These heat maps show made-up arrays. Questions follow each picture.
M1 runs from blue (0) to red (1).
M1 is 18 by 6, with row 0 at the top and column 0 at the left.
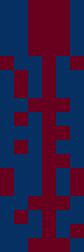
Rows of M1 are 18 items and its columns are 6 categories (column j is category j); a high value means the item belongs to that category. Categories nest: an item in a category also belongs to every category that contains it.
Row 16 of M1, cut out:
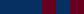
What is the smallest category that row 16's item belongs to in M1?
5
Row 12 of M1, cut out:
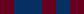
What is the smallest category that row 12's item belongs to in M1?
0
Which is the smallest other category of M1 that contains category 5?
3
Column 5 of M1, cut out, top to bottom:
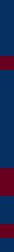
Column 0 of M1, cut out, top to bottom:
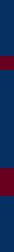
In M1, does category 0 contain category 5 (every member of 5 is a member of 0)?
no
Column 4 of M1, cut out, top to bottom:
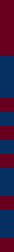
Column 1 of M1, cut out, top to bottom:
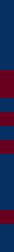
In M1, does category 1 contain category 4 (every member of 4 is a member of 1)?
no
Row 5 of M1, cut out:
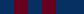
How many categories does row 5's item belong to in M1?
2
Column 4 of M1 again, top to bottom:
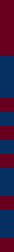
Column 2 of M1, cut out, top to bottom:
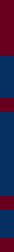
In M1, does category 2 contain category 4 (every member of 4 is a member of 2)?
no
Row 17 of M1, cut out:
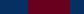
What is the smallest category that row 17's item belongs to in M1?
2
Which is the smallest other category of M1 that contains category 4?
3
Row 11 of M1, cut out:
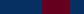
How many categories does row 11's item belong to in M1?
2
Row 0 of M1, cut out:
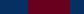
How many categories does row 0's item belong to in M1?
3
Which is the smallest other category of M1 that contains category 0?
5
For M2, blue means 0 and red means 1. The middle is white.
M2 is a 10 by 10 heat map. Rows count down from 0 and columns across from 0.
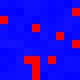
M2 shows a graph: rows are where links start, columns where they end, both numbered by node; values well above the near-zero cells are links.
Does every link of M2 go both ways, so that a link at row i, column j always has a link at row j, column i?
no
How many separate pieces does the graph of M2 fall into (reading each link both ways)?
2
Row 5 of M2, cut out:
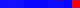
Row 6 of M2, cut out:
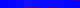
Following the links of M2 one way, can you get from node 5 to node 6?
yes
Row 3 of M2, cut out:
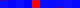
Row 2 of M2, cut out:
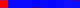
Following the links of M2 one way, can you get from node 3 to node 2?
no
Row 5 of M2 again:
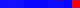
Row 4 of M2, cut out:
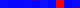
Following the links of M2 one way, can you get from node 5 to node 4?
yes
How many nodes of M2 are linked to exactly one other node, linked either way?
6
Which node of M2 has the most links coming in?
node 4
